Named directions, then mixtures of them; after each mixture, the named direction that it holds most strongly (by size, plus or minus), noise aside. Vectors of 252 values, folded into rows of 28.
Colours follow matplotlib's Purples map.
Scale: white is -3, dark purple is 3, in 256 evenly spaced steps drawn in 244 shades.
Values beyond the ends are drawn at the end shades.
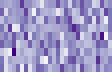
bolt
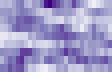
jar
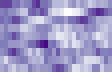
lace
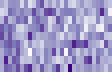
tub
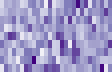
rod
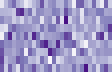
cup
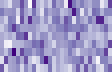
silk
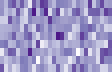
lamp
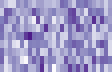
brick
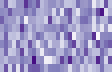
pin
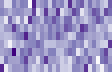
silk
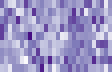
brick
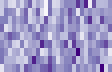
rod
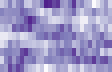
jar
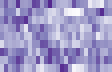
lace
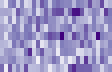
lamp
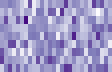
pin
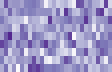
pin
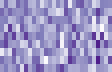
bolt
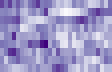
lace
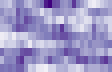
jar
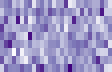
silk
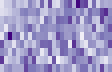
rod
